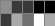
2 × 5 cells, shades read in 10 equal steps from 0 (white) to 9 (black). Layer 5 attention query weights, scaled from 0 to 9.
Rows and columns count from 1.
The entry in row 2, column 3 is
5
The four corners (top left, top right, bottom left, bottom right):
4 9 7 3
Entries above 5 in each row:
4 1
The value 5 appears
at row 2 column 3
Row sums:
36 18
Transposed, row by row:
4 7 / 7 3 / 7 5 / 9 0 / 9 3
